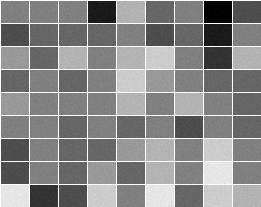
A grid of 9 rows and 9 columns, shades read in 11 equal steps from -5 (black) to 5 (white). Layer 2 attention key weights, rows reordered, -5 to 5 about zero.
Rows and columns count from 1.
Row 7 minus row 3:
-3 1 -3 -1 -1 -1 0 6 -2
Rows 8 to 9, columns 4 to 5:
1 -1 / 3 0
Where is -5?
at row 1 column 8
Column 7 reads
0 -1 0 0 2 -2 0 0 -1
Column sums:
-1 -5 -5 -2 8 9 -2 -3 -1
